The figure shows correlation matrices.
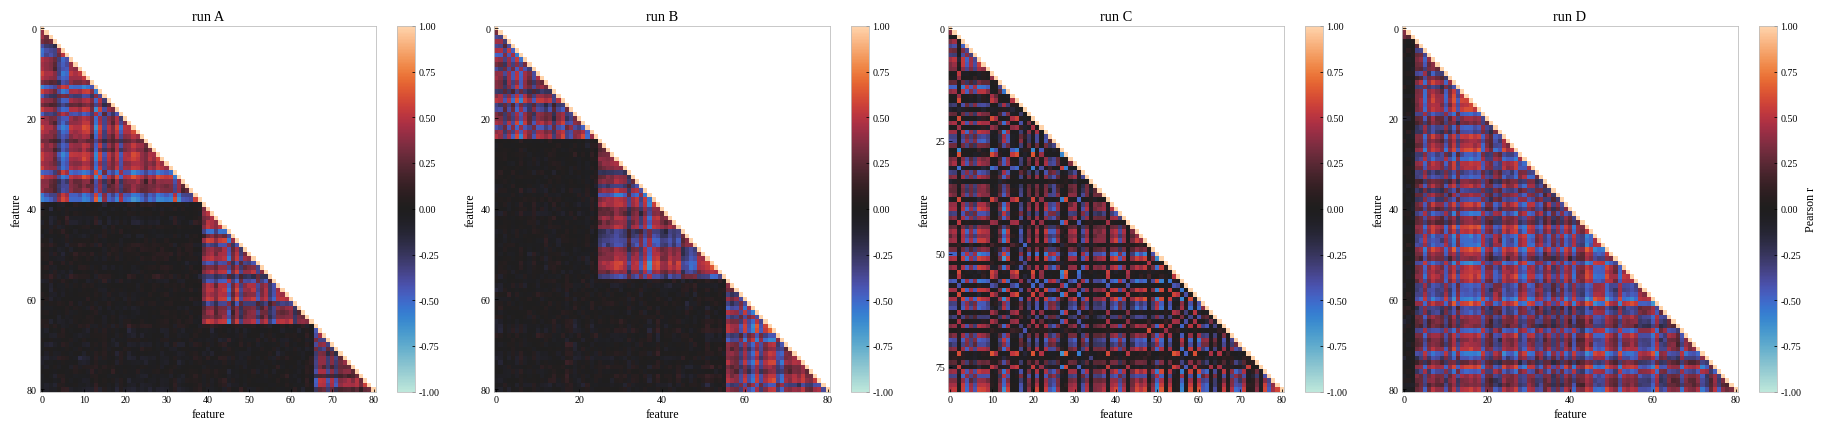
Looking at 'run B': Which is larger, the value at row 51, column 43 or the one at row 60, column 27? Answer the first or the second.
the first
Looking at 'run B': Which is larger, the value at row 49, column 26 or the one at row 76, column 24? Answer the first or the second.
the first
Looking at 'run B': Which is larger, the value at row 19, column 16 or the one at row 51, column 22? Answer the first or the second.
the first
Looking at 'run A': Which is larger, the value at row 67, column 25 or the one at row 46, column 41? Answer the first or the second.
the second
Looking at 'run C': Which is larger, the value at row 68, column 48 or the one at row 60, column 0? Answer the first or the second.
the second
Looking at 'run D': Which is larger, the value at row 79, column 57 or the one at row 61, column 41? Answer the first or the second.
the first
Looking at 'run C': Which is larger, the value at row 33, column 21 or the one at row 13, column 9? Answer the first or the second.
the first
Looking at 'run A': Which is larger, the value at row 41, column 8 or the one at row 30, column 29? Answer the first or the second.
the second
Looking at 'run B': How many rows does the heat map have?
81
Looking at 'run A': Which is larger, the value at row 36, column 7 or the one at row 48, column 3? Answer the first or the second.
the first
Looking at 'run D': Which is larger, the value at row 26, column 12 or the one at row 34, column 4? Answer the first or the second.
the first
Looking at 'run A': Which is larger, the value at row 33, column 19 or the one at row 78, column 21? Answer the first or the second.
the second
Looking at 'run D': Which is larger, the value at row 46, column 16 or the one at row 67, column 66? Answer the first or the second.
the second
